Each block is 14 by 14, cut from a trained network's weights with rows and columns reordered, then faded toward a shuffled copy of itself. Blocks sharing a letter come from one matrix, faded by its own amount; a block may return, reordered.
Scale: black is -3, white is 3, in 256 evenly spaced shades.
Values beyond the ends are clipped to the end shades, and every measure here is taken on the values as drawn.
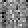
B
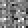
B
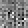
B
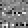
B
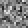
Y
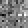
B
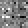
B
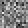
Y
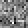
Y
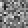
Y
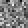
Y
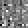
B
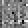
B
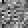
Y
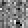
B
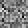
Y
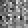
B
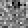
B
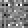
B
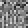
Y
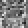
Y
